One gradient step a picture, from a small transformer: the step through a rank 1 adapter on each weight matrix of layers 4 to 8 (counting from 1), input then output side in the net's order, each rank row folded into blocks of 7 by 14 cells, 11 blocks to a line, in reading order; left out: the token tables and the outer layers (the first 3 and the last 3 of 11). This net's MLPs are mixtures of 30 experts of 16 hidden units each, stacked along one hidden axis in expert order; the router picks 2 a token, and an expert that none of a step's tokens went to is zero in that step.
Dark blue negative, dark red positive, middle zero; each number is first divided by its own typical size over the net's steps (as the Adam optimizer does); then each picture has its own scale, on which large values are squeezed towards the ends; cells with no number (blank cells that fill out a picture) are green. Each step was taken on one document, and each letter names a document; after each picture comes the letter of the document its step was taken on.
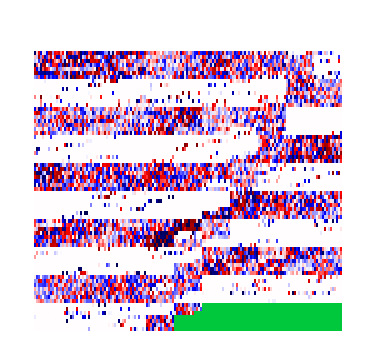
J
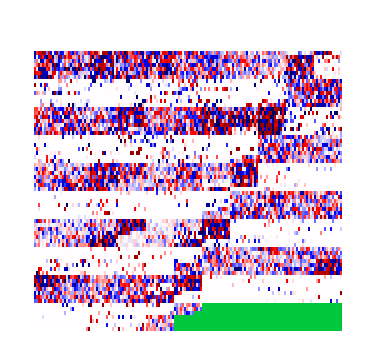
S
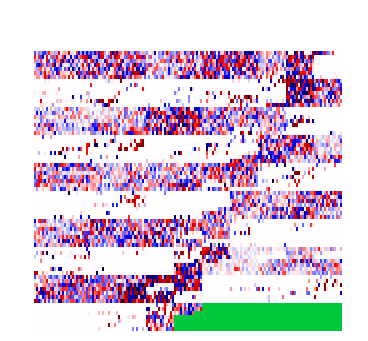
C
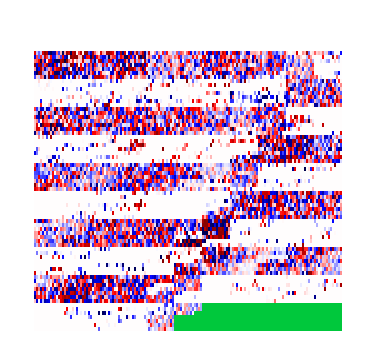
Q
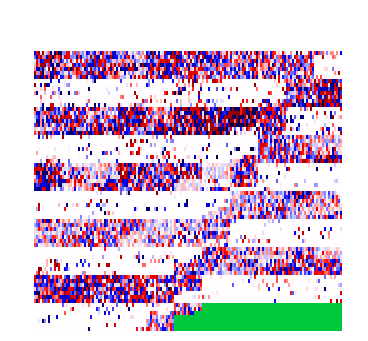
S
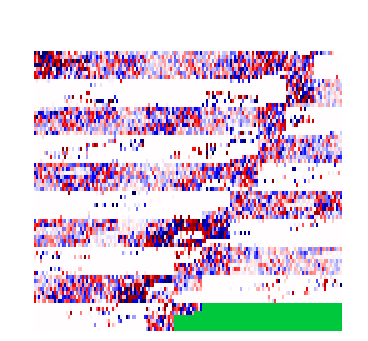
C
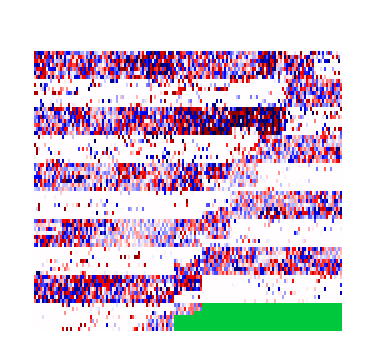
S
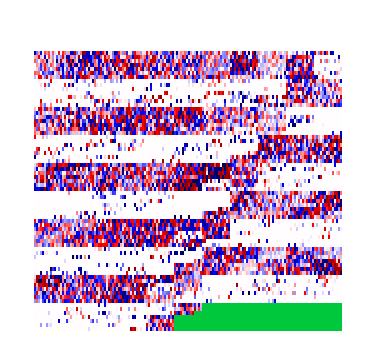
J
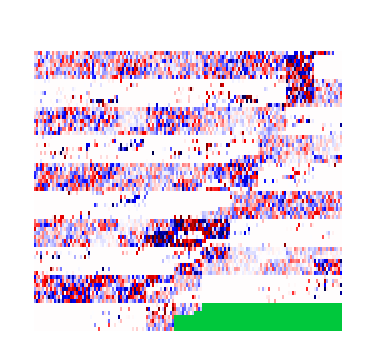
C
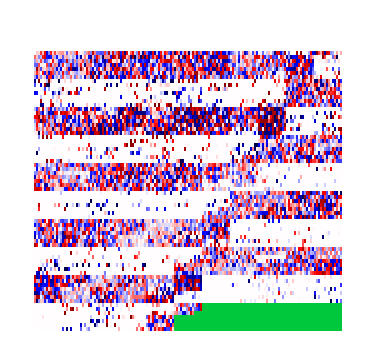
S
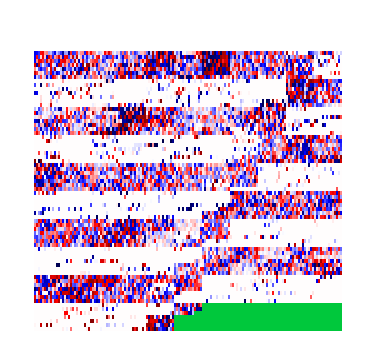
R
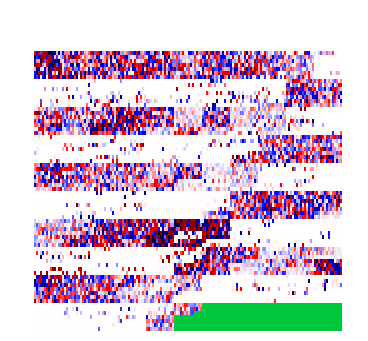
Q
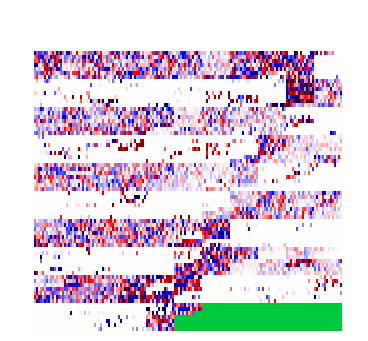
C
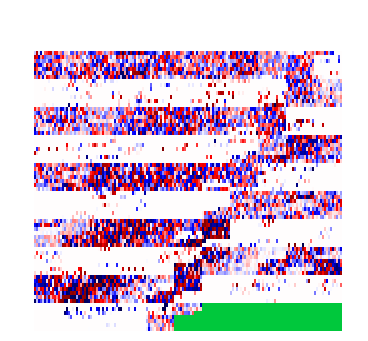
Q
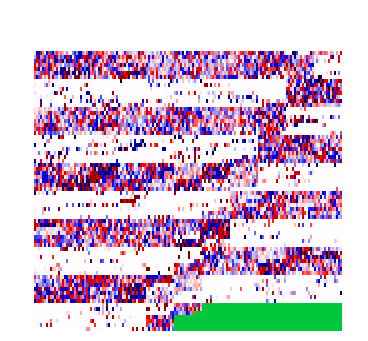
R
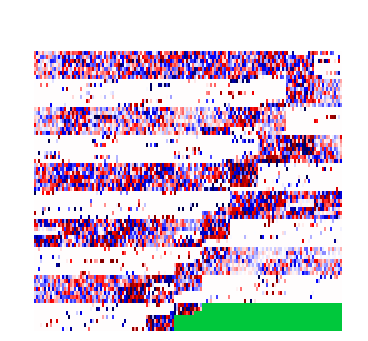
R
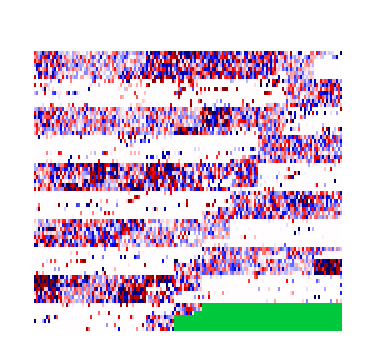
S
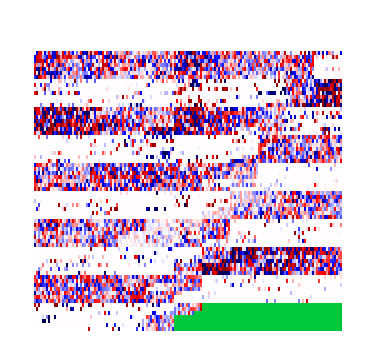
S
